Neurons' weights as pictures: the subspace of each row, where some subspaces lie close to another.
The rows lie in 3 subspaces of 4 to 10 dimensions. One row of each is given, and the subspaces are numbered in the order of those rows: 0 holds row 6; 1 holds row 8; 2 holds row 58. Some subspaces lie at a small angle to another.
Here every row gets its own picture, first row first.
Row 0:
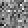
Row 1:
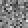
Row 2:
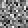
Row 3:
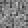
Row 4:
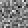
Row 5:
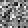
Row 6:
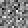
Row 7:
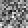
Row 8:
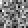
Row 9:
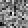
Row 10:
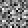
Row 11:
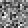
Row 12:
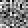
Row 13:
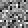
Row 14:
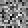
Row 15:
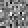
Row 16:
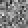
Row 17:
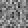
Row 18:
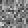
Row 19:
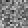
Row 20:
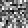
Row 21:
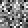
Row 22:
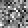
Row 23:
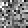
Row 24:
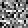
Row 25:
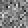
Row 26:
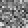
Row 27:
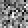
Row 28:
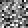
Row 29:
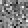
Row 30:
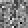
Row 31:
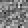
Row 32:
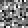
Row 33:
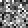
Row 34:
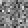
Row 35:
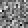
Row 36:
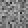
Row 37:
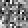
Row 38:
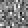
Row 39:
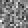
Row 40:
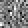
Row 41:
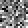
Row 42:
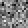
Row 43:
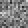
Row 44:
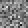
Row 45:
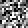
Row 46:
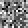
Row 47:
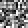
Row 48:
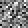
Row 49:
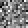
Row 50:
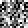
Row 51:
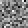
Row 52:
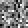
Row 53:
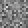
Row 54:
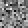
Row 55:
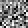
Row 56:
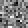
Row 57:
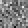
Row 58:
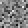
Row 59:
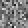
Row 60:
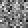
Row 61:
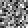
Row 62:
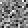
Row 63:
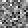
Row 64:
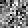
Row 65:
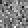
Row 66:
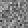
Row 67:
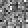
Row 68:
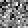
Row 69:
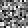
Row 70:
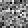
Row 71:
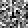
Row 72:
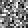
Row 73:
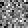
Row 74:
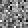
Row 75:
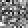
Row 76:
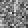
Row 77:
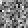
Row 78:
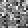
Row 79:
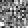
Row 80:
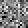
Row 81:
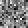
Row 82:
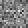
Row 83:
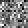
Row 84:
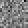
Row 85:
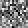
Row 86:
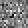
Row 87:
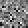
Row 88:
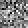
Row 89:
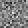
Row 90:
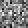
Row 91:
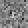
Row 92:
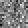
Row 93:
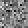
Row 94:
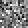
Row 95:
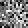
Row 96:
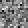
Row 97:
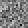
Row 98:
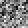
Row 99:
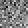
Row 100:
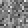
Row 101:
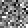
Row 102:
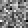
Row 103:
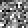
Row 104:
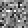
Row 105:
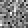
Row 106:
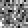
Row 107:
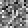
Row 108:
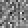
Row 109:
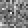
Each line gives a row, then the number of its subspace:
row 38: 2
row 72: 2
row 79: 0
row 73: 0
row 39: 2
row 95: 0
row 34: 1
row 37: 2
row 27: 2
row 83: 1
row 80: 0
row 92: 2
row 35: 1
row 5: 0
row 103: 1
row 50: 1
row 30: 0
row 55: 0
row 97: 1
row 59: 0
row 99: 0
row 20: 0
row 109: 2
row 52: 2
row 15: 2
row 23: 1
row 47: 0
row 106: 2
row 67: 1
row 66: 1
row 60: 1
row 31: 0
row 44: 0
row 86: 0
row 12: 0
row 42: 0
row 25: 0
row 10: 0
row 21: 1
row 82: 0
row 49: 1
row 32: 2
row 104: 1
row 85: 0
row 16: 0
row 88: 2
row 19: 2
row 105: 2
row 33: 0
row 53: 0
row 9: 2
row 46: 0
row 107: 0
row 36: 2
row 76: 2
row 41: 0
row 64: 0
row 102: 1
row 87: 0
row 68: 0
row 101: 2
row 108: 2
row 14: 0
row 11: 0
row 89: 0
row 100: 1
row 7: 2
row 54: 1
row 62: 2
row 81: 0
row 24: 0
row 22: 2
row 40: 2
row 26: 0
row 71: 0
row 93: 1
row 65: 1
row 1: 1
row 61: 2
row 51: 2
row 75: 2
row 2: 0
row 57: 1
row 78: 0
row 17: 2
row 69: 2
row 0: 1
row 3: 0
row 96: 0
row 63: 0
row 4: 2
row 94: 1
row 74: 1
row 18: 0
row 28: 2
